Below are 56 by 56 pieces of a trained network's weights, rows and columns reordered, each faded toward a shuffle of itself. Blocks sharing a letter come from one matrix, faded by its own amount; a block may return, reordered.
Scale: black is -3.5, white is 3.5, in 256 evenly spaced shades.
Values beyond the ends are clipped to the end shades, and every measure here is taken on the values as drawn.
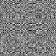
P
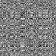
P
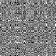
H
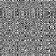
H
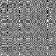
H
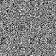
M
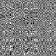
H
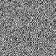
M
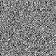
M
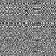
P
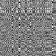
H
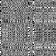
H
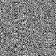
M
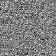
M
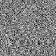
M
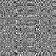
H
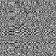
P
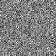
M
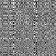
H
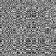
P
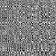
H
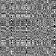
H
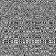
P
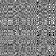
H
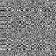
P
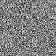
M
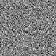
M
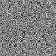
M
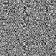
M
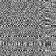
P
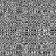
P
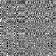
H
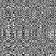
H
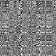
H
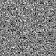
M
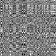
H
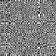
H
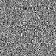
M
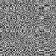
P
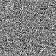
M
